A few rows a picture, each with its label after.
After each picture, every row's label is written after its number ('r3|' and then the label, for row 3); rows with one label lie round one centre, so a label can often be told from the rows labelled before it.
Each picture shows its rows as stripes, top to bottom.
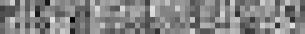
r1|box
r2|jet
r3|jet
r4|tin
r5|box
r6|tin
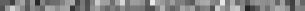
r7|jet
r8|tin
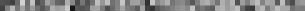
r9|jet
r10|tin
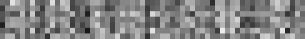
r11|tin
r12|tin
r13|jet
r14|tin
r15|tin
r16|jet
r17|box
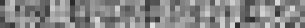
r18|tin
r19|box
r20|box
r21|tin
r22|jet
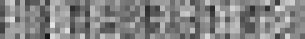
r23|box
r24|tin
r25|tin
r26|box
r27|tin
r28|tin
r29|box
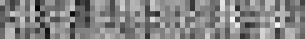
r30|jet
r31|jet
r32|tin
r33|jet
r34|tin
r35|box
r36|box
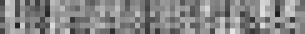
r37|box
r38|box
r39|box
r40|tin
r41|box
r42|tin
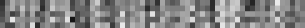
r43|tin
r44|tin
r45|jet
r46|tin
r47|jet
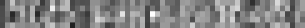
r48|tin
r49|tin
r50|jet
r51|jet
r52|tin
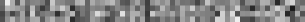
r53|box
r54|tin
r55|jet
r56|tin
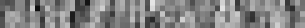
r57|jet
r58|jet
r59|tin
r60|tin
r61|tin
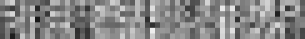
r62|box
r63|jet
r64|box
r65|jet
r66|tin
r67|jet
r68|jet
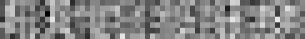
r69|tin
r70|box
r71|box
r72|tin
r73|box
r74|tin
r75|jet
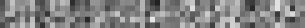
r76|tin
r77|tin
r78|box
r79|jet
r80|tin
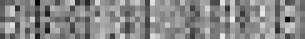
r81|jet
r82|box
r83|box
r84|jet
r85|box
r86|box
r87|jet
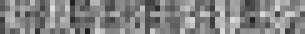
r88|tin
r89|tin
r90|box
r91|tin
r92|tin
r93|jet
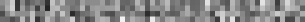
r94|box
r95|box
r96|tin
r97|jet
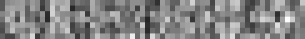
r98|tin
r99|tin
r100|box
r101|box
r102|tin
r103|tin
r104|jet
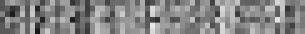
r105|tin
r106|jet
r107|jet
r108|tin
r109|jet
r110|jet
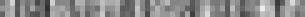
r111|box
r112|box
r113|box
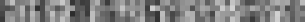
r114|tin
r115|jet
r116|tin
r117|tin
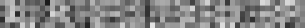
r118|box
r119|tin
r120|box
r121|tin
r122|jet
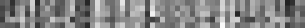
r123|jet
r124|jet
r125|jet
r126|tin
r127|jet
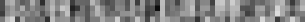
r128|tin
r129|tin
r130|tin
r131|box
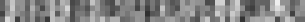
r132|tin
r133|tin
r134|tin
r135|box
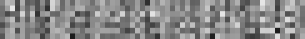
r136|box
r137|box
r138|jet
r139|box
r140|tin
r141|box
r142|tin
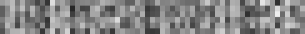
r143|box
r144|tin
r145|tin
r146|box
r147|box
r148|tin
